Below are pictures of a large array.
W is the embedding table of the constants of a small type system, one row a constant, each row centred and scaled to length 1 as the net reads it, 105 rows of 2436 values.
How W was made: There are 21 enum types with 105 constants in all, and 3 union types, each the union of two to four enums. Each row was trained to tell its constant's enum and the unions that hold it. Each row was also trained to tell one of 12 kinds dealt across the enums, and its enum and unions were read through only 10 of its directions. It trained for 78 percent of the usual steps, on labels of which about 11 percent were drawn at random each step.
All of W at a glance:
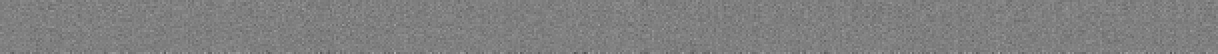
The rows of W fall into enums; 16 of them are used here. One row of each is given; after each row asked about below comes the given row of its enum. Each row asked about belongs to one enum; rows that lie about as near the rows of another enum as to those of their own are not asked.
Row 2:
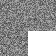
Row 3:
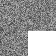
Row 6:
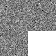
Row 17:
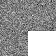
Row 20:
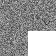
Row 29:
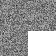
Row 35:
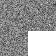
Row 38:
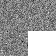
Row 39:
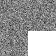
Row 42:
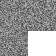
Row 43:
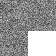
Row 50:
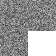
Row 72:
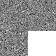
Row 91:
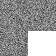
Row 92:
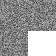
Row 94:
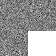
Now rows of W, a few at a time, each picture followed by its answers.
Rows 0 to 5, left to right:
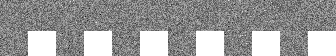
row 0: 42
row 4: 35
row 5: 42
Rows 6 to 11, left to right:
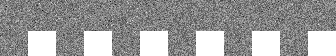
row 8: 6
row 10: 38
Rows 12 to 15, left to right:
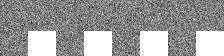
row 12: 2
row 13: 17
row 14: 35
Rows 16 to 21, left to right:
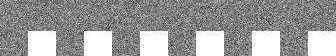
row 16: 91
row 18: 29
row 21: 35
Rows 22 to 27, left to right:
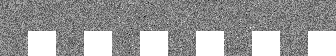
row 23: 43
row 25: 91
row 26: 29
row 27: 20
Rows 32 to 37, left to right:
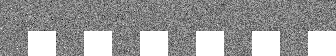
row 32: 17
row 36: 17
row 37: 91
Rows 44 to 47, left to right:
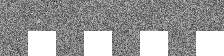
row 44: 20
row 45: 29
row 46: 20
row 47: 35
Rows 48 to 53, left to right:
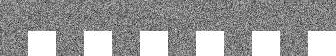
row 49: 91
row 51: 3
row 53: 50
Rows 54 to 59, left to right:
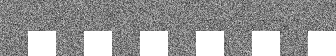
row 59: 35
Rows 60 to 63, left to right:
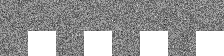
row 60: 29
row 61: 29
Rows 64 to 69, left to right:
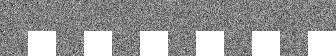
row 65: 43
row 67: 50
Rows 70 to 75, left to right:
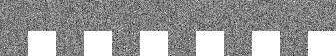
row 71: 50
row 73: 17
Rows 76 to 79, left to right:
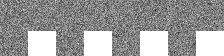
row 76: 50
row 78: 20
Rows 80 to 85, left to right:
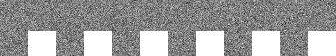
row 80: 94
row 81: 38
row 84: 3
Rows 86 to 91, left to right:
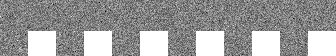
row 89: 17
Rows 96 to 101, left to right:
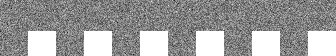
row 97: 91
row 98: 50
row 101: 3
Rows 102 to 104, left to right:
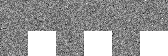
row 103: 38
